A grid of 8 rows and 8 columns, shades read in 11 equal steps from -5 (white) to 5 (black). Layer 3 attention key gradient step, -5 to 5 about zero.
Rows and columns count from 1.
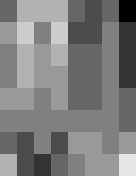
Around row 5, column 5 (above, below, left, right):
1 0 -1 1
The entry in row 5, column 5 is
1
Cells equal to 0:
18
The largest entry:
5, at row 1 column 8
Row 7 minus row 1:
0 4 2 4 -2 -3 -1 -6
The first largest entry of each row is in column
8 8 8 8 5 8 2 3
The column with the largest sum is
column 8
